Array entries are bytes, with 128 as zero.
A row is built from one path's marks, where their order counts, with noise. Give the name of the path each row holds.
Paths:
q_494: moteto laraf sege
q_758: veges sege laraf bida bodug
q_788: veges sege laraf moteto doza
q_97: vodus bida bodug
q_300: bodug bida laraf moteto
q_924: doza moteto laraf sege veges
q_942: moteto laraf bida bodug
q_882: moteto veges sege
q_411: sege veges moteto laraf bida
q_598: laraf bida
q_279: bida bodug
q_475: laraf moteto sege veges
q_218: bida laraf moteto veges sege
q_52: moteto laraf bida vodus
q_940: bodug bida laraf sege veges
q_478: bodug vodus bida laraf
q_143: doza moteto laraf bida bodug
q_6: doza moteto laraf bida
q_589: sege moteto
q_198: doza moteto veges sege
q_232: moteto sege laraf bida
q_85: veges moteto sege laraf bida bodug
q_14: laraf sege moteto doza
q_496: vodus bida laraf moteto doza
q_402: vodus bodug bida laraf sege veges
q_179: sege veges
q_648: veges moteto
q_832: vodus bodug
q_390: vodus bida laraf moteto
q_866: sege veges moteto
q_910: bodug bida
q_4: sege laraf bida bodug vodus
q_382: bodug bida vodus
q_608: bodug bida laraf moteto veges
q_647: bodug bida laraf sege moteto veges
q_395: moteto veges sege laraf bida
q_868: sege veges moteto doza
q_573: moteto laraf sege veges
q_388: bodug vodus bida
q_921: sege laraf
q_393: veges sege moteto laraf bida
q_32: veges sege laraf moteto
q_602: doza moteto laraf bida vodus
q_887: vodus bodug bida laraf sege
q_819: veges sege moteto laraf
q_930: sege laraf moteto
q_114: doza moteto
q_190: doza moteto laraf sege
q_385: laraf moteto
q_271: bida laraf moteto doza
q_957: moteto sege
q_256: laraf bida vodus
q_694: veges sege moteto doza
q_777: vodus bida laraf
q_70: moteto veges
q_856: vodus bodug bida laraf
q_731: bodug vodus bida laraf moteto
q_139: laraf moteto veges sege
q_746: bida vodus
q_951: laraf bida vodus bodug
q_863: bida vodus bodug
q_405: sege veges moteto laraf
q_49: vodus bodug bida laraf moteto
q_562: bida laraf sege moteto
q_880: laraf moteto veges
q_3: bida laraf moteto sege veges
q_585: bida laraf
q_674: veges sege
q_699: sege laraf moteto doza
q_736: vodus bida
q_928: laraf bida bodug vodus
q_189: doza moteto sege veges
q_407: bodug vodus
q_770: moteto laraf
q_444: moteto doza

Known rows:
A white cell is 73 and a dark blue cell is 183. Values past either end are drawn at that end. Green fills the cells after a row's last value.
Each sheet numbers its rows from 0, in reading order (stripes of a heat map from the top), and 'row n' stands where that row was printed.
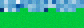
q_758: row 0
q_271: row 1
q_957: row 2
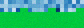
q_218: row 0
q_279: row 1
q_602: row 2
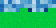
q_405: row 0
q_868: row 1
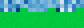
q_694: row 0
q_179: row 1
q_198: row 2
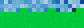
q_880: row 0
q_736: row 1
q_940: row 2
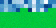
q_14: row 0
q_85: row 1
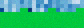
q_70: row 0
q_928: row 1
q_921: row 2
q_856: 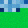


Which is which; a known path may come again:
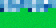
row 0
q_411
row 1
q_758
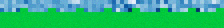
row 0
q_777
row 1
q_179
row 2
q_921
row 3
q_444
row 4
q_788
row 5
q_271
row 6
q_52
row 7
q_232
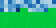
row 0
q_694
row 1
q_475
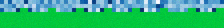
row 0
q_940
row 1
q_256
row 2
q_390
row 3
q_647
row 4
q_139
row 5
q_85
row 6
q_585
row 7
q_608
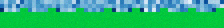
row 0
q_143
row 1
q_407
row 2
q_942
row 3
q_736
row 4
q_868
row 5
q_198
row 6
q_930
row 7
q_14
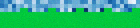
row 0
q_494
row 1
q_866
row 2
q_218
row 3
q_856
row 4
q_32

